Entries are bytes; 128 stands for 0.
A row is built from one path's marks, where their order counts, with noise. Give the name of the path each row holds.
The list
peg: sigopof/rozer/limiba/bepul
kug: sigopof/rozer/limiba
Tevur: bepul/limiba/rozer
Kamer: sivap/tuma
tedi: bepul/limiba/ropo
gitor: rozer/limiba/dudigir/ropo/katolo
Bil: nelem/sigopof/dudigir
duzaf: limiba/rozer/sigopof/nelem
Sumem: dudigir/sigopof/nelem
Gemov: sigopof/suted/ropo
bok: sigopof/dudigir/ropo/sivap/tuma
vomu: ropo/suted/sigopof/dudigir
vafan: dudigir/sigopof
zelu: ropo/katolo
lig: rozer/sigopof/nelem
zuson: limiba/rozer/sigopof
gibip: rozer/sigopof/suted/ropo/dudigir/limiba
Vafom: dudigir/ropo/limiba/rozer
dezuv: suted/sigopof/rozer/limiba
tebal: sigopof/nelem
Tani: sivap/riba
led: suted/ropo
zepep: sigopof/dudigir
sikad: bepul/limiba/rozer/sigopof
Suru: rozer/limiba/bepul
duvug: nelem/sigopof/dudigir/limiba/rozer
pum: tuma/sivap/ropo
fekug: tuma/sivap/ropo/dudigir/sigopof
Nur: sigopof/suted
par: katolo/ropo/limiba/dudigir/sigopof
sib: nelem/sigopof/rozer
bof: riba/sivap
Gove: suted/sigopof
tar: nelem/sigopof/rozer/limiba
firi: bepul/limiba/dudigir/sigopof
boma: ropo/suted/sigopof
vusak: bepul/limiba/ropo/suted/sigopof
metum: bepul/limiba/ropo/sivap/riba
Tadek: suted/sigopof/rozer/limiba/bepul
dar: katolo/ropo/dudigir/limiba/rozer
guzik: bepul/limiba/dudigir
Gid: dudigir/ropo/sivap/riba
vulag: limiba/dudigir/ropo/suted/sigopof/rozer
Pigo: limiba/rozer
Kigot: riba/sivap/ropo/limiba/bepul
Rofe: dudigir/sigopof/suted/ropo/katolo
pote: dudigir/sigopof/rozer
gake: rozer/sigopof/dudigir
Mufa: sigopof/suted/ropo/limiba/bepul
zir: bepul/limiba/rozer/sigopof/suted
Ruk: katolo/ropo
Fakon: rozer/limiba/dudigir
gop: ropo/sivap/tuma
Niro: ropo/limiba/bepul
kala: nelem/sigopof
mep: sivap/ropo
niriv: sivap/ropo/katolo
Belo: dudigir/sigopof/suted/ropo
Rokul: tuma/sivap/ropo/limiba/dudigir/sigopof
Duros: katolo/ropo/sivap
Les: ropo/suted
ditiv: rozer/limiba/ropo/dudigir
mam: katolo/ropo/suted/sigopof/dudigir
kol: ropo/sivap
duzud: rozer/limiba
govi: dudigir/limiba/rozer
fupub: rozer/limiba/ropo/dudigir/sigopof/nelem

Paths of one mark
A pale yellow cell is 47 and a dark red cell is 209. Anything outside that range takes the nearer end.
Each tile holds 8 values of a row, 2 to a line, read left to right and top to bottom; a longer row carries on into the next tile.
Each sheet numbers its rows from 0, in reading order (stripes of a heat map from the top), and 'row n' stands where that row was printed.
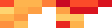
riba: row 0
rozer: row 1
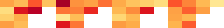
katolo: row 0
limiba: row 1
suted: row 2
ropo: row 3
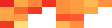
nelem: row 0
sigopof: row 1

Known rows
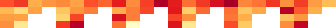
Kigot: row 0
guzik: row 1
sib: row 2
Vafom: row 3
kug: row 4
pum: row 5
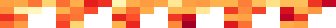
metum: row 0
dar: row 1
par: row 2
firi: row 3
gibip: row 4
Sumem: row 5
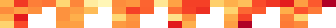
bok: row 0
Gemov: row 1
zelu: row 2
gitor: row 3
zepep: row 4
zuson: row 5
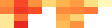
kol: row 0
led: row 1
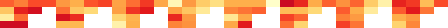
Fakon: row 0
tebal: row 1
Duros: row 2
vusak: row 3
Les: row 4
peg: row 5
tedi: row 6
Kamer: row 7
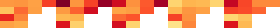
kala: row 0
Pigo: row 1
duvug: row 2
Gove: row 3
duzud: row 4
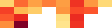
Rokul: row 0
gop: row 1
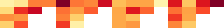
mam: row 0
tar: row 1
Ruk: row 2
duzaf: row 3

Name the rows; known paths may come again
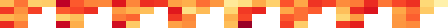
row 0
gibip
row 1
duzud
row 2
Tevur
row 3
Gid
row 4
vomu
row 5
dar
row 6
ditiv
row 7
Niro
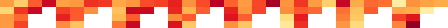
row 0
Bil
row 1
lig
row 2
gake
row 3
govi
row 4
pote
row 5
gop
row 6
dezuv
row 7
firi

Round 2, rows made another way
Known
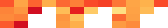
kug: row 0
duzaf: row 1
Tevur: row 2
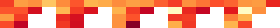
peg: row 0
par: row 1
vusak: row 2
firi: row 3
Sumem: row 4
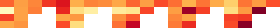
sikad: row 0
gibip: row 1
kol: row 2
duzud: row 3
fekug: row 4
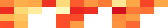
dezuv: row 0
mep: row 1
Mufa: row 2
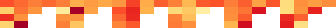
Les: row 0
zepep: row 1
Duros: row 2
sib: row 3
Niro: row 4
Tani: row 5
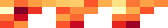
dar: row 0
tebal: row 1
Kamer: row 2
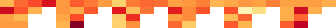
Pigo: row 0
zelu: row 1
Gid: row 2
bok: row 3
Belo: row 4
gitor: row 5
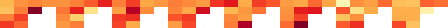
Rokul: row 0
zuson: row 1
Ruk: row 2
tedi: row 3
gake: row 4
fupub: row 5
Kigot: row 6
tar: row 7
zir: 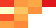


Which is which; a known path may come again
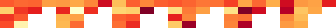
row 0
mam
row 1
vafan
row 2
pum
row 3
Les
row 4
Fakon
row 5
Gove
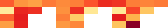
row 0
guzik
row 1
zuson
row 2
boma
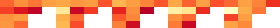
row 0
Suru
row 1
vulag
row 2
ditiv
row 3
kol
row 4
sikad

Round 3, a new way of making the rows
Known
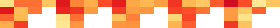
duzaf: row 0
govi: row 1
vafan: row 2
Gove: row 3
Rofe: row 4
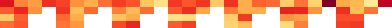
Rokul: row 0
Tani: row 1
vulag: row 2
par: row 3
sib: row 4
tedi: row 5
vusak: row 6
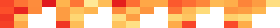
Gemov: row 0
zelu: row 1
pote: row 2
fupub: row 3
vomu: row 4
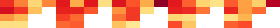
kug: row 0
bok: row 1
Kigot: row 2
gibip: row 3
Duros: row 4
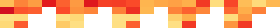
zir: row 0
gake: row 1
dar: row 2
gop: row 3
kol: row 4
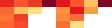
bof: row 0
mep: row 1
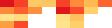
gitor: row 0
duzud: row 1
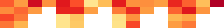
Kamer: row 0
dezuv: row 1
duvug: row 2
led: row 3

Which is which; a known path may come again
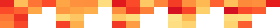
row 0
kala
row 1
vomu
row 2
Belo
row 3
duzud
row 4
zir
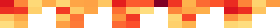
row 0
tar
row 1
Sumem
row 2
bof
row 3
sib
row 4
kug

